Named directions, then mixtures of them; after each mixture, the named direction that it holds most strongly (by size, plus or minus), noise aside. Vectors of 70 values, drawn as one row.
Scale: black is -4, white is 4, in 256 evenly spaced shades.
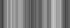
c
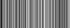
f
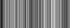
c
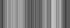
c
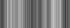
c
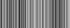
f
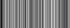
f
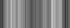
c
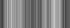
c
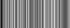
f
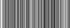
f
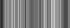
c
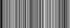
f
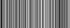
f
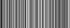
f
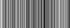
f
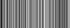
f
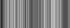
c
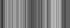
c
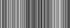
f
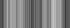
c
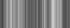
c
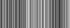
f
